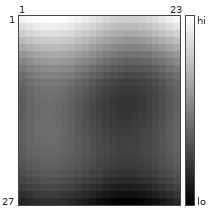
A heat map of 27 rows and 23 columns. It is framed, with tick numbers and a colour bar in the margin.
The ninth with the highest average is the top left. The field climbs toward the top. The middle left is the calmest part. No lone cell stands out from its neighbours. No regular stripes run through it.
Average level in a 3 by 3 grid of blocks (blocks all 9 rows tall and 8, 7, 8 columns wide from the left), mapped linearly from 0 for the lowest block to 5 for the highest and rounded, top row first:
5 4 4
2 1 1
1 0 0
